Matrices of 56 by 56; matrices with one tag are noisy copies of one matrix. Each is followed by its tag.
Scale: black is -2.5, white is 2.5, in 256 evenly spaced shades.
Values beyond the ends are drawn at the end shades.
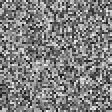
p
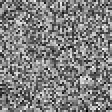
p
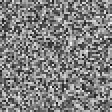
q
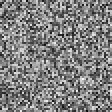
p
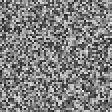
q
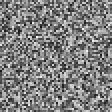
q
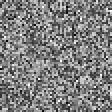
p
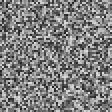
q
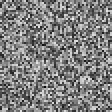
p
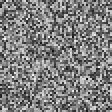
p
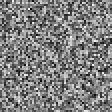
q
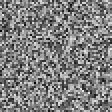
q
